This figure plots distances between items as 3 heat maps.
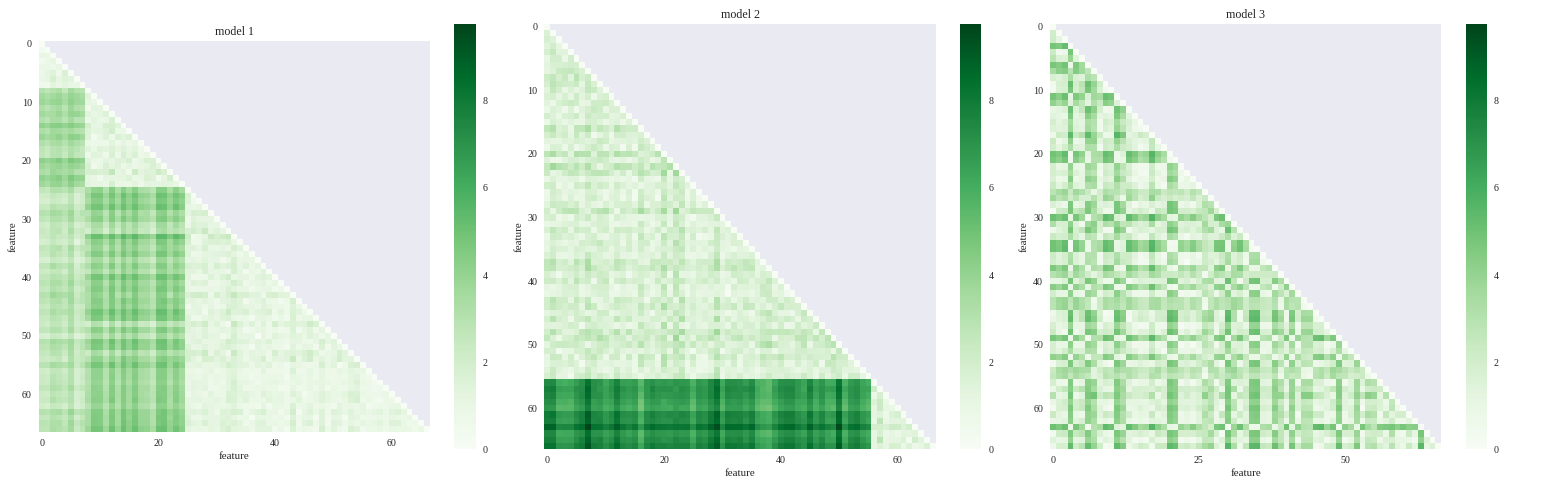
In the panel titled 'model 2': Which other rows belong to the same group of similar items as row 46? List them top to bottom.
0, 1, 2, 3, 4, 5, 6, 7, 8, 9, 10, 11, 12, 13, 14, 15, 16, 17, 18, 19, 20, 21, 22, 23, 24, 25, 26, 27, 28, 29, 30, 31, 32, 33, 34, 35, 36, 37, 38, 39, 40, 41, 42, 43, 44, 45, 47, 48, 49, 50, 51, 52, 53, 54, 55
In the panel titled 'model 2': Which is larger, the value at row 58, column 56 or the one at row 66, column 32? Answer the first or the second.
the second
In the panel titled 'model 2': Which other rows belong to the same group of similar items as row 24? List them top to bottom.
0, 1, 2, 3, 4, 5, 6, 7, 8, 9, 10, 11, 12, 13, 14, 15, 16, 17, 18, 19, 20, 21, 22, 23, 25, 26, 27, 28, 29, 30, 31, 32, 33, 34, 35, 36, 37, 38, 39, 40, 41, 42, 43, 44, 45, 46, 47, 48, 49, 50, 51, 52, 53, 54, 55
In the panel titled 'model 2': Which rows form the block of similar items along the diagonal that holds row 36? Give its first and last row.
0 to 55
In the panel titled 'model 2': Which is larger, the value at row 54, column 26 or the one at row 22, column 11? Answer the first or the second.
the second
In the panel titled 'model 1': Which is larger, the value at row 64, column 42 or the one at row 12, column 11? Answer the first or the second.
the second
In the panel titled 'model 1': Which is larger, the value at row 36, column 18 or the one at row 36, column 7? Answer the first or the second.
the first
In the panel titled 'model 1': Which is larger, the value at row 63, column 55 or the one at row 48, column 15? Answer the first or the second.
the second
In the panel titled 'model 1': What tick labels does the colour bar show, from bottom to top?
0, 2, 4, 6, 8
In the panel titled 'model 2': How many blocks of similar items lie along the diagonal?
2
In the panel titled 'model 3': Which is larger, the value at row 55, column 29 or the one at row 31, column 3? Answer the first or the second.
the second
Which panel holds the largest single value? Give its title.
model 2
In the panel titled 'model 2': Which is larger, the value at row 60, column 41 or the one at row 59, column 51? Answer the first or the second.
the first
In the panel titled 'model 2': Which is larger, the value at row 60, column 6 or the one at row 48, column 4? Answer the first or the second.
the first
